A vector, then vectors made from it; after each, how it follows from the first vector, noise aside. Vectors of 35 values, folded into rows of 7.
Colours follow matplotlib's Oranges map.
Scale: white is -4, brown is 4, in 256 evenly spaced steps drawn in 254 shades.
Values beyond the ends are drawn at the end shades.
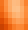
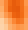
negated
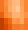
copied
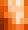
scaled up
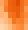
negated
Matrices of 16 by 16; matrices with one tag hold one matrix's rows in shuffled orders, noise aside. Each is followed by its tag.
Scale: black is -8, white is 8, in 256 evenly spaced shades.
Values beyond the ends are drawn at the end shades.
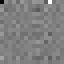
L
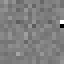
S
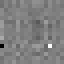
L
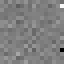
S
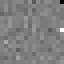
S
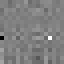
L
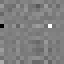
L
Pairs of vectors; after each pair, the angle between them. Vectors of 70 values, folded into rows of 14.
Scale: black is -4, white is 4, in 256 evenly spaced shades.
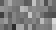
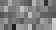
nearly parallel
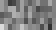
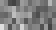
nearly parallel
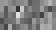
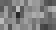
nearly opposite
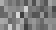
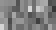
orthogonal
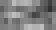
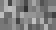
orthogonal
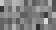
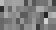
nearly parallel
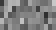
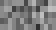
partly aligned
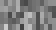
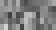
nearly parallel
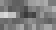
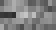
nearly opposite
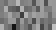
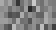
partly opposed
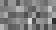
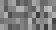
nearly parallel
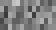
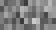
orthogonal
